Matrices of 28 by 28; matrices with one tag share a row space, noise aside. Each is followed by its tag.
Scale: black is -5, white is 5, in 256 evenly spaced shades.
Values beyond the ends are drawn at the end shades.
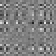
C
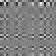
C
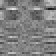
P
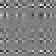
C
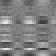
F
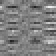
P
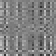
C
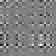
C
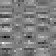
F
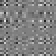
C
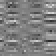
P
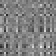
C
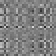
C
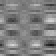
P
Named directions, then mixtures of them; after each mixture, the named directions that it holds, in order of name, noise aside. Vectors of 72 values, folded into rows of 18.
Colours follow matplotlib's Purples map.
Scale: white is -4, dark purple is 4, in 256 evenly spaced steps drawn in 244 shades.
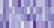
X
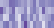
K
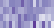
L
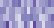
K, X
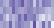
L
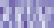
K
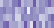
K, X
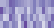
K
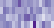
L, X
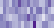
L, X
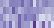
L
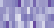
K, X
